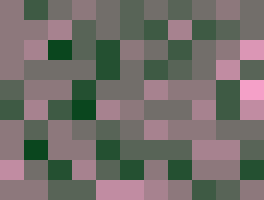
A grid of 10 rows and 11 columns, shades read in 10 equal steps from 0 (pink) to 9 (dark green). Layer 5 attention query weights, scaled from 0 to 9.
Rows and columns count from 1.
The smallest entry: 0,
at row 5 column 11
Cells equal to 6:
19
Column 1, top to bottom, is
4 4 4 4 6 7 4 4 2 4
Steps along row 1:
up down down up up down up down down up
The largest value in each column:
7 9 9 9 8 8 7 8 7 7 8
